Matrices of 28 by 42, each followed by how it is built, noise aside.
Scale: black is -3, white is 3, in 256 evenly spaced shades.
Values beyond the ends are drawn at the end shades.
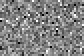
noise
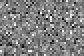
noise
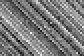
Toeplitz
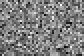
noise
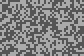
noise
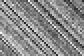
Toeplitz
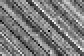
Toeplitz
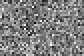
noise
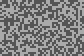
noise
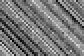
Toeplitz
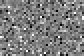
noise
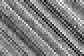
Toeplitz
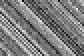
Toeplitz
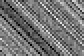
Toeplitz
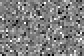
noise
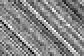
Toeplitz
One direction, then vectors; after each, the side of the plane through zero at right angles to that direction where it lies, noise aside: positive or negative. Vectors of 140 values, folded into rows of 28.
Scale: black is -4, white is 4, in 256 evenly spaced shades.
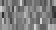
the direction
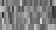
positive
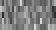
positive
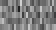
positive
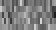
positive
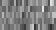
negative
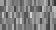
negative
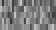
positive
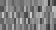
negative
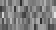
negative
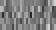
positive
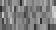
negative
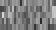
negative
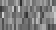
negative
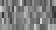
positive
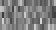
positive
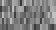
negative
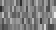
negative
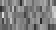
negative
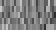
positive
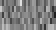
positive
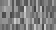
positive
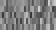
positive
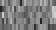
negative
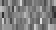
positive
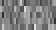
positive
